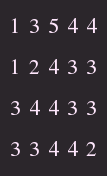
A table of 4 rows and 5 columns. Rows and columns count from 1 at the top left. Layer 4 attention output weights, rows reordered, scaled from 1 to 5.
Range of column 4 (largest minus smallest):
1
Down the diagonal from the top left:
1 2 4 4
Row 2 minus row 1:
0 -1 -1 -1 -1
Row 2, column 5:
3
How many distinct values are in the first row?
4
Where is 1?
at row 1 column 1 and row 2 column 1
